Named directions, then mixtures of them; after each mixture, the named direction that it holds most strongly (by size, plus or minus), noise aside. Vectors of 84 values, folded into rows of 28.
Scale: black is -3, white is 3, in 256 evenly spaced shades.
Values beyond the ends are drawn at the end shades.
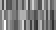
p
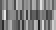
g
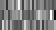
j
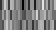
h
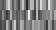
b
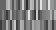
b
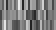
p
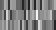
h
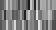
b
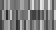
b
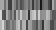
g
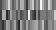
b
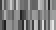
p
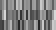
g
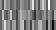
p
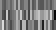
g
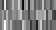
p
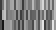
g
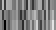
p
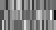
j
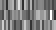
j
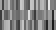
b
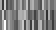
p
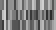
g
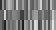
p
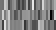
j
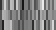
h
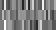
p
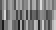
g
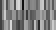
g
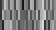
h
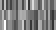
p
